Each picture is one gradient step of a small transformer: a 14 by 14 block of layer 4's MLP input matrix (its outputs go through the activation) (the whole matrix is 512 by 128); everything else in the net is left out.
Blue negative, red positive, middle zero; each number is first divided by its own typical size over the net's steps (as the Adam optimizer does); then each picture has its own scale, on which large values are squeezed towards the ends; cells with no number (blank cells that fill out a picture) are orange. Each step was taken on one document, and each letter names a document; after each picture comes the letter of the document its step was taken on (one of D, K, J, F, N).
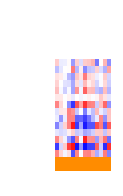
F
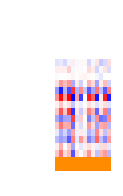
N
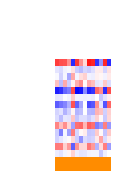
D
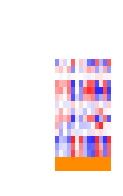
N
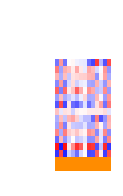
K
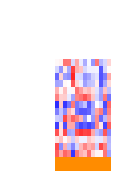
K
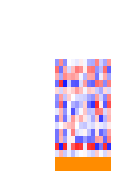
K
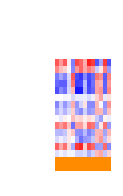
D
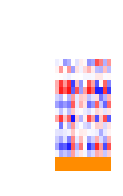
N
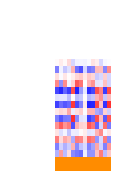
D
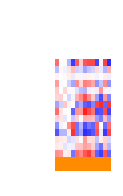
F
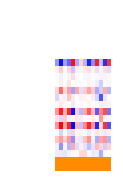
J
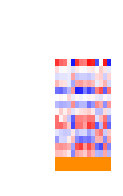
D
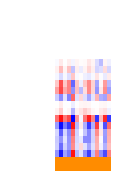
J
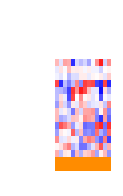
F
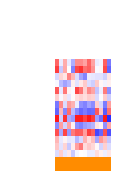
K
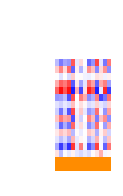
N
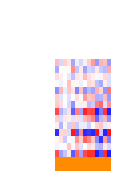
F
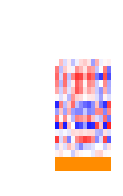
K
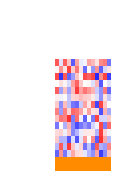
K
